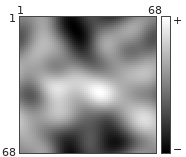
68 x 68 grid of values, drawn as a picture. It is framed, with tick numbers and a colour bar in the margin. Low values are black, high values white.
No single row or column stands out from its neighbours. There is no overall slope. The field is smooth, with broad soft blobs. No regular stripes run through it.
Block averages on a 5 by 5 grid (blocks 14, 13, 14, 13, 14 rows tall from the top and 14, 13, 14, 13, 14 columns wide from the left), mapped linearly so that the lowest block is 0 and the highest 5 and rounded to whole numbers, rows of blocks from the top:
31033
43233
35544
34334
31103
